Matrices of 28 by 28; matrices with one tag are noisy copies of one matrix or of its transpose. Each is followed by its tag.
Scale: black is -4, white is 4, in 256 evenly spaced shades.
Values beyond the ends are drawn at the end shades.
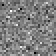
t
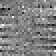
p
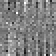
p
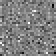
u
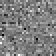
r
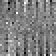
p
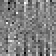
p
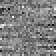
p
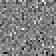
u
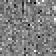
r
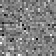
r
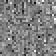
r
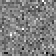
u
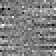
p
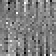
p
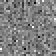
r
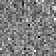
r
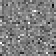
u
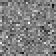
u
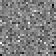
u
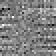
p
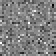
u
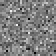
t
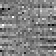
p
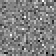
u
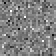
t
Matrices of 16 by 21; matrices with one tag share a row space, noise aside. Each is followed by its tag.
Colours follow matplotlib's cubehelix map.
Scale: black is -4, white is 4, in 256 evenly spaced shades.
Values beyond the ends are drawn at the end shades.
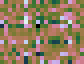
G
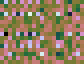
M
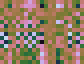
M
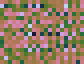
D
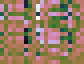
G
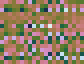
D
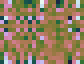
M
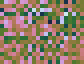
D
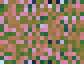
D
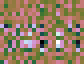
M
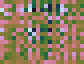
D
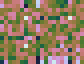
G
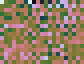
D
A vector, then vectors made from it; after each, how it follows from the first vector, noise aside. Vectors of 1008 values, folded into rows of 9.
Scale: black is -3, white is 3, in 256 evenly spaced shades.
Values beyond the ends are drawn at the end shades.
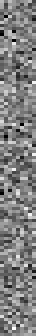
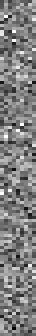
negated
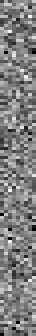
wrapped around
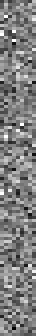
negated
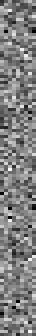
wrapped around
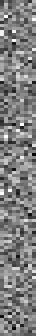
negated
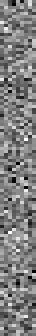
wrapped around
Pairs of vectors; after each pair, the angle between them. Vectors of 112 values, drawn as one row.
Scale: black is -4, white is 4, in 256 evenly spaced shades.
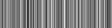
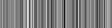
nearly opposite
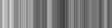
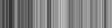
nearly opposite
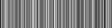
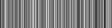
nearly parallel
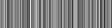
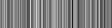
nearly parallel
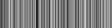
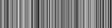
partly aligned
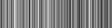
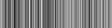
nearly opposite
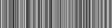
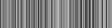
partly aligned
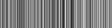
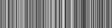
nearly opposite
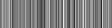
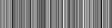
nearly parallel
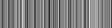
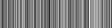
nearly parallel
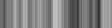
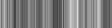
nearly opposite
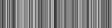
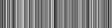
nearly parallel
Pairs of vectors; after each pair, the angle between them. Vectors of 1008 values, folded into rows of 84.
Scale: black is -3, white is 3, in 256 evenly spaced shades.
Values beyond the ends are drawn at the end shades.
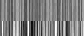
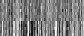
nearly parallel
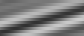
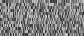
orthogonal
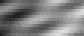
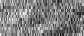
partly opposed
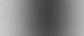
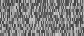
orthogonal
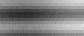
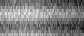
nearly opposite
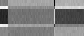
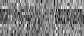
partly aligned
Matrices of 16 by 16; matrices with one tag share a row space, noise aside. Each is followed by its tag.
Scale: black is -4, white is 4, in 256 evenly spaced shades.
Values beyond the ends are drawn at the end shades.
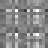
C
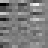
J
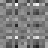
C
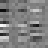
J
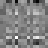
C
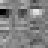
J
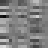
J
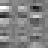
J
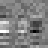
J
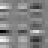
J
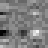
J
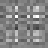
C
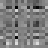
C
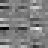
J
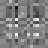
C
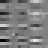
J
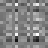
C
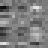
J
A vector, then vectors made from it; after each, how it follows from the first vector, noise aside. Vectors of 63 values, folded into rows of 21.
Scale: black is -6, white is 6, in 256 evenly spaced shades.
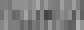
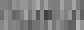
copied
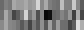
scaled up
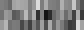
scaled up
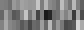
scaled up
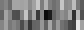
scaled up
